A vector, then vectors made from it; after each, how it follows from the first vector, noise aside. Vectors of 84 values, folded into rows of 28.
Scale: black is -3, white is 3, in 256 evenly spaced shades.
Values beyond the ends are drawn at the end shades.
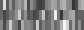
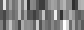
copied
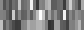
wrapped around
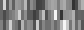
copied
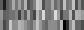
sign-scrambled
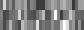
copied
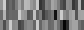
sign-scrambled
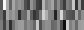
sign-scrambled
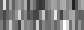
copied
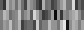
sign-scrambled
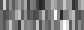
copied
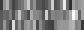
wrapped around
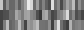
wrapped around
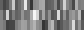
wrapped around
